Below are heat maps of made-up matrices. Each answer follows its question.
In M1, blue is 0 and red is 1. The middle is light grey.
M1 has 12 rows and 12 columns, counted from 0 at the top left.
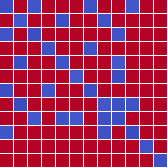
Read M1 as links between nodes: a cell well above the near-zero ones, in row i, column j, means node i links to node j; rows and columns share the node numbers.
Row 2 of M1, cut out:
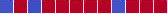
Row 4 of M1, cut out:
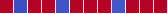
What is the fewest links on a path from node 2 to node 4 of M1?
1
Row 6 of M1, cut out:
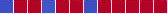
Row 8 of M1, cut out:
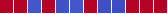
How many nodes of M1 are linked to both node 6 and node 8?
4
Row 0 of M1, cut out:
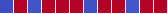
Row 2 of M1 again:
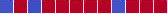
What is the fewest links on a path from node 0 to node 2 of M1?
2
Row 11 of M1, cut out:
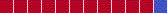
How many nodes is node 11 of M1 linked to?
11
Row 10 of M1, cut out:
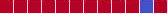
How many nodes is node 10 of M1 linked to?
11
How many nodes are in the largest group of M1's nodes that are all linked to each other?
7
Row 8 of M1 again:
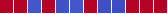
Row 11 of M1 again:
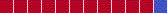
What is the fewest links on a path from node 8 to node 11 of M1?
1
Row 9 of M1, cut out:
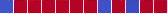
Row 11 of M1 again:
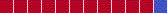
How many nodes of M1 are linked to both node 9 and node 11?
8
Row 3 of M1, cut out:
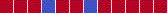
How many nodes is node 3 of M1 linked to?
10
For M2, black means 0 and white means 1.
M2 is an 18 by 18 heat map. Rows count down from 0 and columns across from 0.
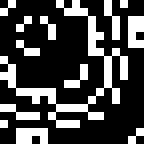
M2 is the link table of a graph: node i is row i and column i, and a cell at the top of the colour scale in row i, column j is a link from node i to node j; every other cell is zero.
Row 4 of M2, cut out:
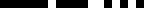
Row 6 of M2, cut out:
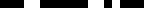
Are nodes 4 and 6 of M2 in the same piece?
yes
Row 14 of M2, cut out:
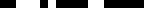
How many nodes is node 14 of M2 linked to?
6
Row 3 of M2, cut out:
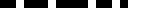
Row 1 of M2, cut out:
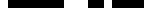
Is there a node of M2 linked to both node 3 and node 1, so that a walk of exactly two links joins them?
no
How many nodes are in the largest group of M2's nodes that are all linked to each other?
5
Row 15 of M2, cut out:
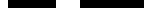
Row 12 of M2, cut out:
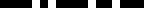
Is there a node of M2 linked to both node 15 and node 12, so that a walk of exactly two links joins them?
no
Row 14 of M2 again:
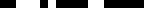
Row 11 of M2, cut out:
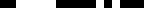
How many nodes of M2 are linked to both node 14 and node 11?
5
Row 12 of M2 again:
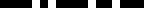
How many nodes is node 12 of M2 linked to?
4
